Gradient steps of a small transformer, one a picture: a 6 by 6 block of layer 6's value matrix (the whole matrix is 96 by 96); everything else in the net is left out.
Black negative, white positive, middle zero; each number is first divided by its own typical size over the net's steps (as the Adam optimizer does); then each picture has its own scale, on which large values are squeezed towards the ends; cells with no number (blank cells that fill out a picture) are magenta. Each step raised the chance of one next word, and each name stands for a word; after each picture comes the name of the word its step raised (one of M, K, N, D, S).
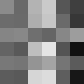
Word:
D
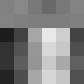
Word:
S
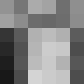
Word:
S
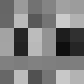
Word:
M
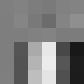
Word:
S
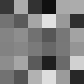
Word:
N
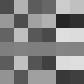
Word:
N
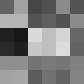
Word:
M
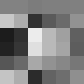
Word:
M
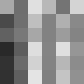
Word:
D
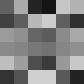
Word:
N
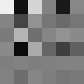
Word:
D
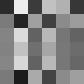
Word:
N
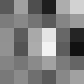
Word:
M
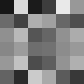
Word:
N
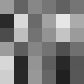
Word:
S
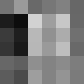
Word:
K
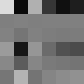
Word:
D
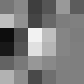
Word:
M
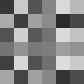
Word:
N
